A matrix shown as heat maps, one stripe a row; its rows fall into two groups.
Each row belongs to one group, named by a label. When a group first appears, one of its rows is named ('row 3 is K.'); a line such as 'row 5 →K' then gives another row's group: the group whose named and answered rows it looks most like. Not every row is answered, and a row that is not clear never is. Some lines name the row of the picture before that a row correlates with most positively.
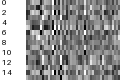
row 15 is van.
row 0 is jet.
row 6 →jet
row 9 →jet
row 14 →jet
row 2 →jet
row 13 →van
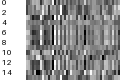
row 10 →jet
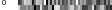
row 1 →van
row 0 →jet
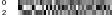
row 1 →jet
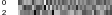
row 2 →van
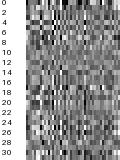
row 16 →jet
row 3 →jet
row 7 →van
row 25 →jet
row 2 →jet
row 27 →jet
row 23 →jet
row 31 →van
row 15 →jet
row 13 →van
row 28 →van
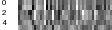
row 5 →van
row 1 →jet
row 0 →jet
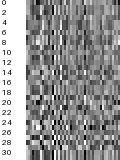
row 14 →jet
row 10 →van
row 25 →van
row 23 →van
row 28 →jet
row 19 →jet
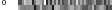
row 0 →jet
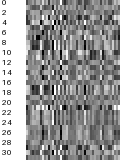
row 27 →van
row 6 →van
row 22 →jet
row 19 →jet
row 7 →van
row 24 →jet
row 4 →jet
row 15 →van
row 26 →van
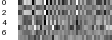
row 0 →jet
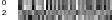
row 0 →jet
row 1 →jet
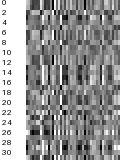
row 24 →van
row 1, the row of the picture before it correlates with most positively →2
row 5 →van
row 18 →jet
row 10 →van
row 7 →jet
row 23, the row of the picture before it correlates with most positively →2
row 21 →van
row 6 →jet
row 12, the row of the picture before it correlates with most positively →2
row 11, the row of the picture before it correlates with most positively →2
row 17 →van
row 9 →van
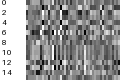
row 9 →jet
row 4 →van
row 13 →jet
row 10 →jet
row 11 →jet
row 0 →jet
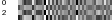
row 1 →jet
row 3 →jet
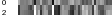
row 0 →van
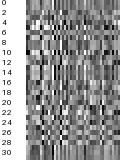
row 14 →jet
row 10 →jet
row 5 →jet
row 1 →jet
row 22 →van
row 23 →jet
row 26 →van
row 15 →jet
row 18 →jet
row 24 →van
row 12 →van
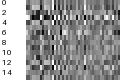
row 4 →jet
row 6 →van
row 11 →van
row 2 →van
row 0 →jet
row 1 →jet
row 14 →van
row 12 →jet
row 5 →van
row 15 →jet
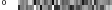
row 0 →van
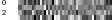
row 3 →van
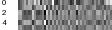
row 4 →jet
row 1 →jet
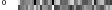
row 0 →van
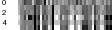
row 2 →van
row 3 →van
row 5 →van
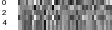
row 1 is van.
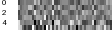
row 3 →jet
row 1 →van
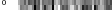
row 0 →van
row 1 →van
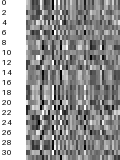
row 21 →jet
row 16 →van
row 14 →van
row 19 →jet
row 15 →van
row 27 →jet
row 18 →jet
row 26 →van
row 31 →van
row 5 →jet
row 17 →jet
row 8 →van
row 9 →van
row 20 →van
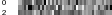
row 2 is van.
